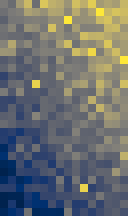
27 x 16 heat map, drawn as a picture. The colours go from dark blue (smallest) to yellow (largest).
Values rise toward the top right. The halves do not mirror each other. Fine speckle covers the field. The top right is the ninth with the highest average. The bottom left is the ninth with the lowest average.
